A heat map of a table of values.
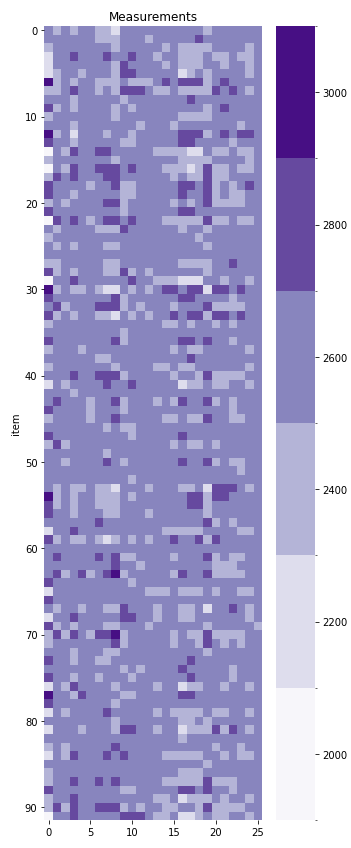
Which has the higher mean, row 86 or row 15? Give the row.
86
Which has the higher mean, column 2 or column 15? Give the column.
2
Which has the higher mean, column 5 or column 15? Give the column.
5
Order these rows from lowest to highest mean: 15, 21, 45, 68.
15, 45, 68, 21
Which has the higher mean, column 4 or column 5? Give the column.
4
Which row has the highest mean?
36
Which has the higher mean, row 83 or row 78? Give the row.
78
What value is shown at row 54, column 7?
2400
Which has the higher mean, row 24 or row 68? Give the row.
24
